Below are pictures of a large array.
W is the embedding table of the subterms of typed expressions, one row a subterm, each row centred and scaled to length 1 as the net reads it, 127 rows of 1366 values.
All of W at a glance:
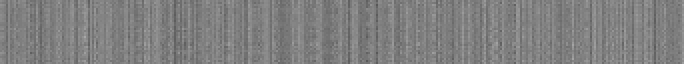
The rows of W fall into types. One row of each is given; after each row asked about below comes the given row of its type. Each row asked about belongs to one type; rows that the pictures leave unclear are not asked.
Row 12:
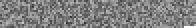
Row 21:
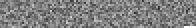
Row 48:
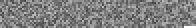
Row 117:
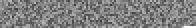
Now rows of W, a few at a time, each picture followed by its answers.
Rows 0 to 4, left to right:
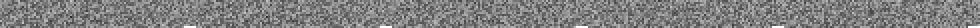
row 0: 117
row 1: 117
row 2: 117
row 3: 12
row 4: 12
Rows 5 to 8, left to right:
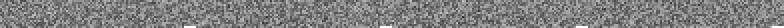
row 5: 48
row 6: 12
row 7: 117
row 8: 117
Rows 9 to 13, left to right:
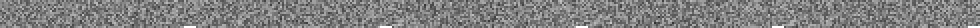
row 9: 117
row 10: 117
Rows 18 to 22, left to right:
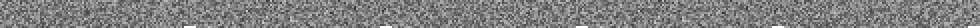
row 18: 12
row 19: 21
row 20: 21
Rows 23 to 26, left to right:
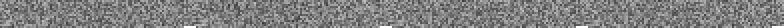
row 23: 12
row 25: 12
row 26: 12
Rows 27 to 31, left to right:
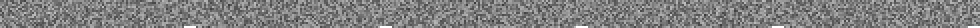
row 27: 48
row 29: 117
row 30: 117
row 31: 21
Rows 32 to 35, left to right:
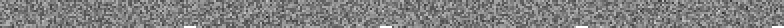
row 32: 12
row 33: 117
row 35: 21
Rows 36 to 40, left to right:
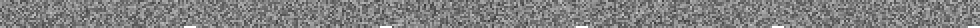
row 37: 48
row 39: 117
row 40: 21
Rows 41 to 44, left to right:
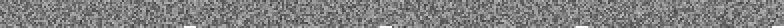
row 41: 48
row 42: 117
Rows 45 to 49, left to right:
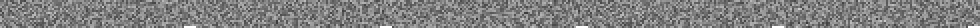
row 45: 48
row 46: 48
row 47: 21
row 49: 48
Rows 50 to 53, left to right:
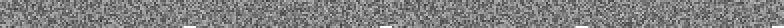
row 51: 12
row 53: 48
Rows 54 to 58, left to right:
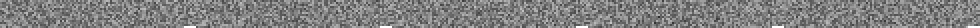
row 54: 21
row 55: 12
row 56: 12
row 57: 12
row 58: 117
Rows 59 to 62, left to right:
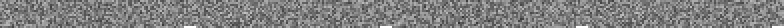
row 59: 12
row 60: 48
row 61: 12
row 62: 48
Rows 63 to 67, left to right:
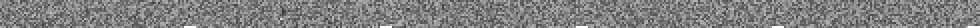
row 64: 48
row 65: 12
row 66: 21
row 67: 117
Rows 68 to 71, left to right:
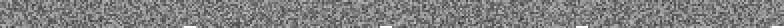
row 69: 48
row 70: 12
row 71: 117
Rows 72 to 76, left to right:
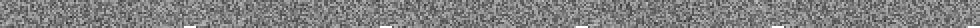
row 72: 12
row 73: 12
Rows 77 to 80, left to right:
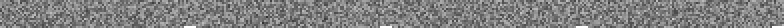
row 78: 12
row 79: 21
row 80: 12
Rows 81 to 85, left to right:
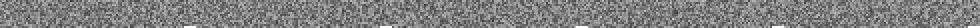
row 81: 12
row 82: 48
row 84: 12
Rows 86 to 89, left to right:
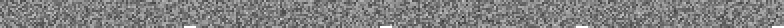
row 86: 48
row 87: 12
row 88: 117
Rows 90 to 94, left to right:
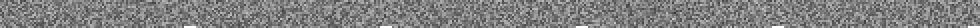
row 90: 48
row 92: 21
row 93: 21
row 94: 48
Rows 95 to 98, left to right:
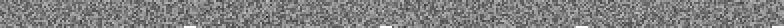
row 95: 48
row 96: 117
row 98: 48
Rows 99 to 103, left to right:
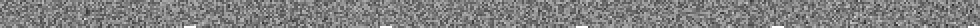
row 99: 48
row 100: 12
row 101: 48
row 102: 21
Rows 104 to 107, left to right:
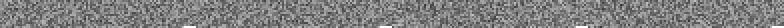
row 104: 117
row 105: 117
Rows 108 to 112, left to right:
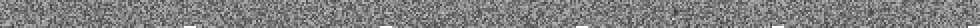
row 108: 12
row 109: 21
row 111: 48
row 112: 12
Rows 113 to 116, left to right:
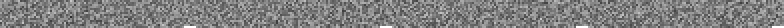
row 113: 117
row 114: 48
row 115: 48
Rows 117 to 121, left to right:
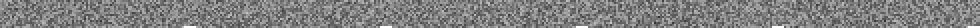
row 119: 117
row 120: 12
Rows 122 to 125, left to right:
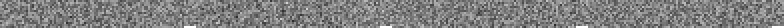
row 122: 12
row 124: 48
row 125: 117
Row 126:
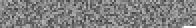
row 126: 117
